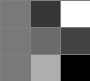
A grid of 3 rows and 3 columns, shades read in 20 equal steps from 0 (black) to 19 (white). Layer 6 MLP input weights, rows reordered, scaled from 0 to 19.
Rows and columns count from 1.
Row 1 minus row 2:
0 -4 14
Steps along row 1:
down up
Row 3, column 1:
9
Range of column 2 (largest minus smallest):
9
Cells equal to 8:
1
